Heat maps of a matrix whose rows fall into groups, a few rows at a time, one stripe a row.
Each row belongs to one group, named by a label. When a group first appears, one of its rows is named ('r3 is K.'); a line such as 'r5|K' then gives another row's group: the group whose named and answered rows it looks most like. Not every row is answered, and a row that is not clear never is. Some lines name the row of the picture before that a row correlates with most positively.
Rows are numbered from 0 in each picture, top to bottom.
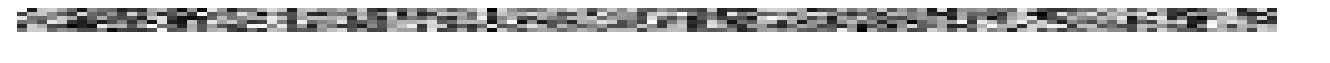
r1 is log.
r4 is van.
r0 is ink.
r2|ink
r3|ink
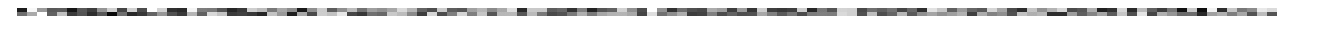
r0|van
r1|ink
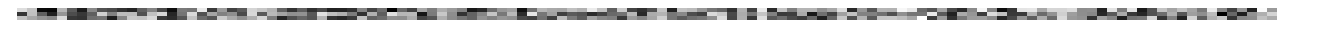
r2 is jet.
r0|jet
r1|van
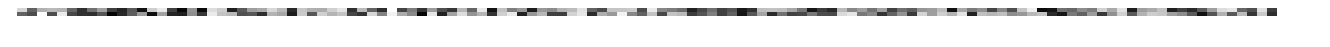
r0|ink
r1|ink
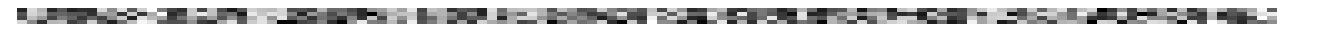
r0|van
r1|van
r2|van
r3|jet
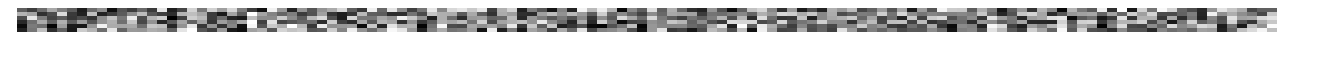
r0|ink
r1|jet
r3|log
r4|van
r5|van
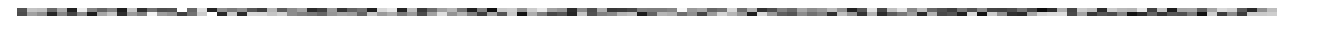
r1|van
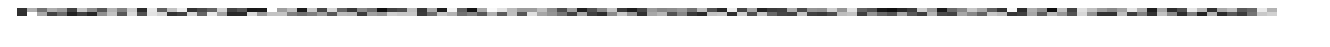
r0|log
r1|van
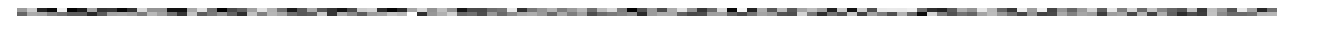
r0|jet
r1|van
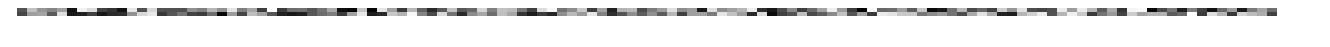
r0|log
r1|jet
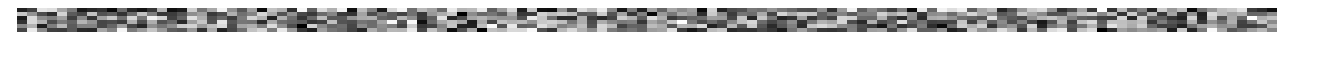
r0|ink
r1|jet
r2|van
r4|log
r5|van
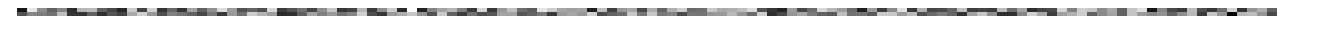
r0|log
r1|jet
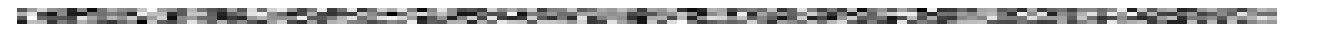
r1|jet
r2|van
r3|log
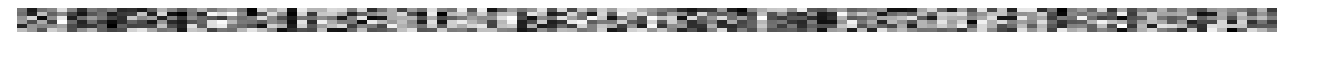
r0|ink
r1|ink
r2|jet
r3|ink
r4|ink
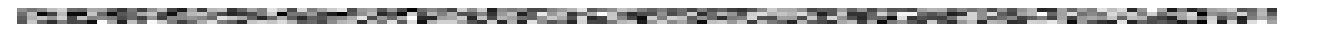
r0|ink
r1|jet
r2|log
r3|van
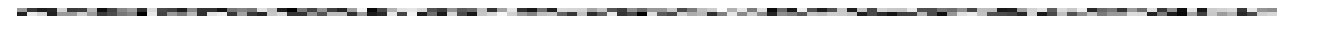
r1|log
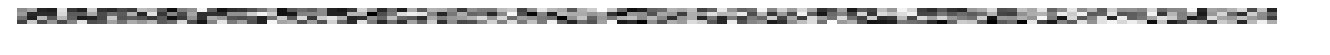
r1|jet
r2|ink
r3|log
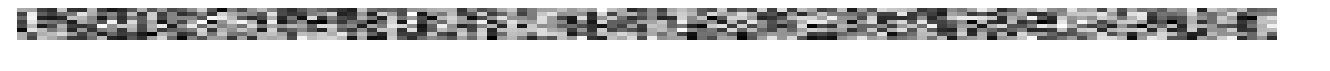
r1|log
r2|log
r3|log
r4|van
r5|log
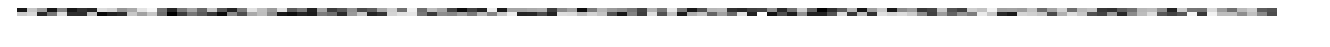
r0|van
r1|jet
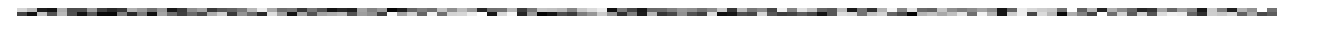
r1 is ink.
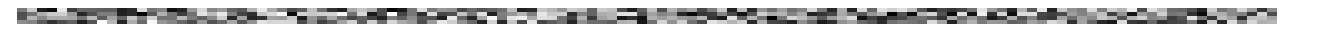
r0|jet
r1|ink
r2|log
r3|van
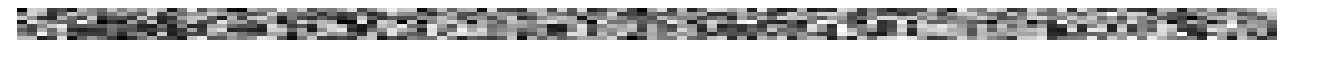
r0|van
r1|log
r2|jet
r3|log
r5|ink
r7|jet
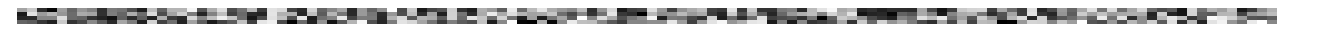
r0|log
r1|log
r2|ink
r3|jet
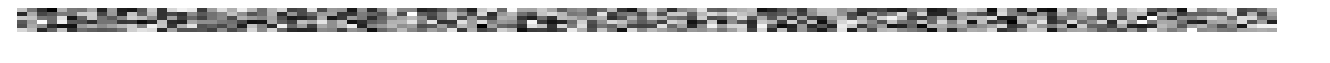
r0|log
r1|log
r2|jet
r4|van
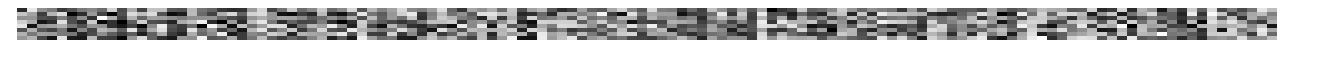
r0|van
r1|jet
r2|van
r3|jet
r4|ink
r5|van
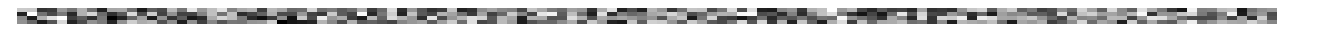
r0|log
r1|log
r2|ink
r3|jet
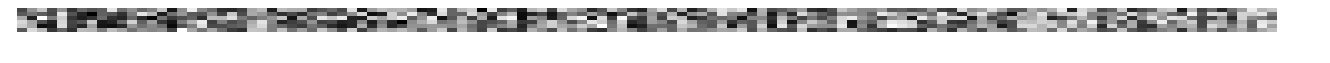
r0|van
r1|jet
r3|jet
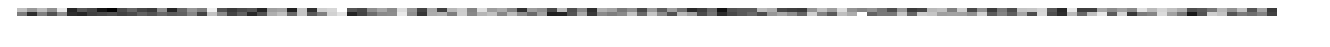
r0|ink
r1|ink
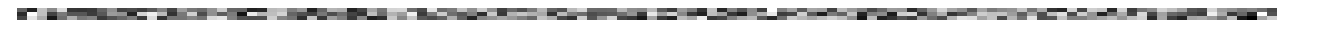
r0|ink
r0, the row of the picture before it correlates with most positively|1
